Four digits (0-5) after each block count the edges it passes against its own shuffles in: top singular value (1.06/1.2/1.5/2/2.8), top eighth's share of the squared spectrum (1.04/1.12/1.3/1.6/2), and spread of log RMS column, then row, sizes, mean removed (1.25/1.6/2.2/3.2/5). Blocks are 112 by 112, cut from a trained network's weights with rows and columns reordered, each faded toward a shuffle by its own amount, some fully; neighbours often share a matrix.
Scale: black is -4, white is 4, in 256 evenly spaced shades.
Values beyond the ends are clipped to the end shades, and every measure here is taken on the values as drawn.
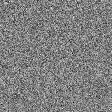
0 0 0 0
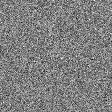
0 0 0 0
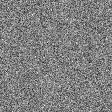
0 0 0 0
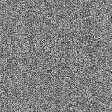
3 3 1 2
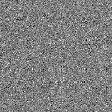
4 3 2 2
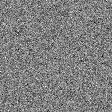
0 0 0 0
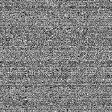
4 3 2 1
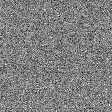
1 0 0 0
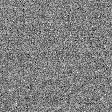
2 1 0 0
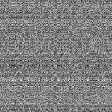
5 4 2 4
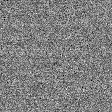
2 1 0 0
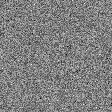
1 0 0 0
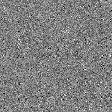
3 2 1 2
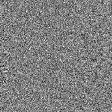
3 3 1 1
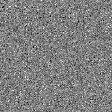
3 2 1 1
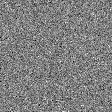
0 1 0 0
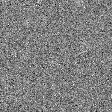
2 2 0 1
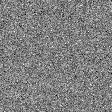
0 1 0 0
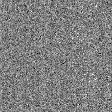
2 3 0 1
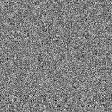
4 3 0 2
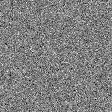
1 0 0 0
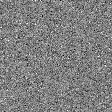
1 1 0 0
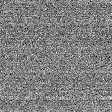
3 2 0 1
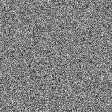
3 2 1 0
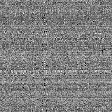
4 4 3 2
